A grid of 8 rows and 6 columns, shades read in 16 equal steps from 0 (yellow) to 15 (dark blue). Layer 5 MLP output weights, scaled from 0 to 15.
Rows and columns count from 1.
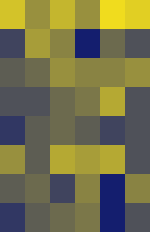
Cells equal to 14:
0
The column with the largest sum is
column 1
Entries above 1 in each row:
4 6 6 6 6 6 6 6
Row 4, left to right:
11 11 9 8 4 11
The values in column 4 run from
5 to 15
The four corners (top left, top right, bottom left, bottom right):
2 1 13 11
